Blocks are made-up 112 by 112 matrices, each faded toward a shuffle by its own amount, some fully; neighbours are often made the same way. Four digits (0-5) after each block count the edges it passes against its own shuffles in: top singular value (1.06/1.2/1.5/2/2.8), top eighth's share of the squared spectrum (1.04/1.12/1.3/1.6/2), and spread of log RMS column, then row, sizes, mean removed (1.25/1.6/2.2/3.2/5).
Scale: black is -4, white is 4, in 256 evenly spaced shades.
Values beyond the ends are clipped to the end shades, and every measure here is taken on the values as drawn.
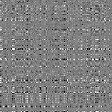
5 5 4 4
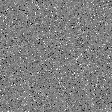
1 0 0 0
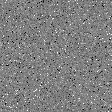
1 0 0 0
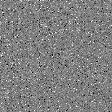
3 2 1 0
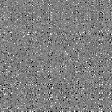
4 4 2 3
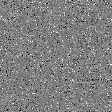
3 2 1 1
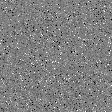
2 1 0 0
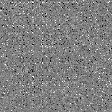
4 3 2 1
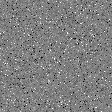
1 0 0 0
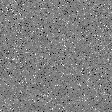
1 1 0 0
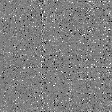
3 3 2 2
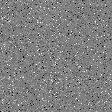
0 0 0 0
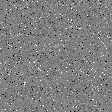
0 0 0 0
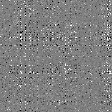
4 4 3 3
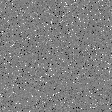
0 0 0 0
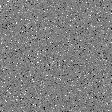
0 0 0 0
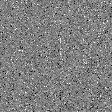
1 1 2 0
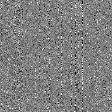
2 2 3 0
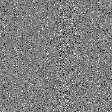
1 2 3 0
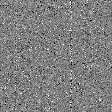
1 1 2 0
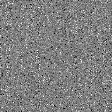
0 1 2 0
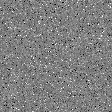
0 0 0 0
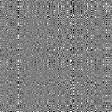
5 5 4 3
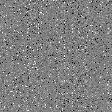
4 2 2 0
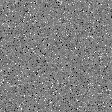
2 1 0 0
